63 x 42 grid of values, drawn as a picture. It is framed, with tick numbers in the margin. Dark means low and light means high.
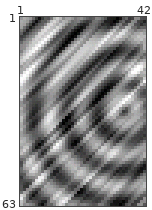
Streaks slant up to the right. The top left is the ninth with the highest average. There is no overall slope. Rings spread out from the middle right.
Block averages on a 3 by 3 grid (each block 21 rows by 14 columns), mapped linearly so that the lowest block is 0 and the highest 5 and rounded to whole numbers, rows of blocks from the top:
533
303
322
